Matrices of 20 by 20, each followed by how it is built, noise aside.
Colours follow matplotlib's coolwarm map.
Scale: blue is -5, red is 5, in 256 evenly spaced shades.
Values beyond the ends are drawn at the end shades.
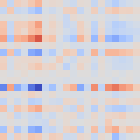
low rank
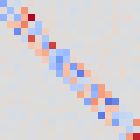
banded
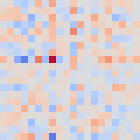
low rank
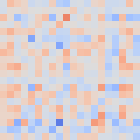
low rank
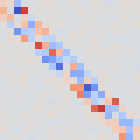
banded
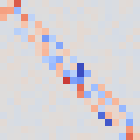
banded
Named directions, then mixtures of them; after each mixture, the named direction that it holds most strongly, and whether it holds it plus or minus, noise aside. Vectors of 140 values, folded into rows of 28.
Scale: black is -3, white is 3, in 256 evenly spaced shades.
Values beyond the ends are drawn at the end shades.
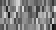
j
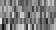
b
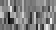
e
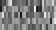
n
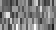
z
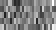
j, minus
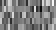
n, plus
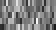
j, plus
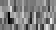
e, plus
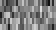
z, plus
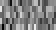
b, plus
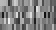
n, minus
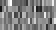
n, plus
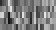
e, plus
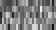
z, plus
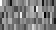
n, minus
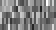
b, plus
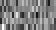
b, minus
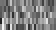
b, minus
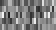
n, plus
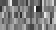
n, plus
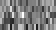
b, plus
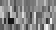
e, plus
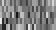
b, plus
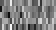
z, minus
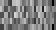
n, minus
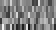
b, minus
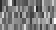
n, plus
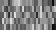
j, plus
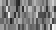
j, minus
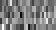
b, minus
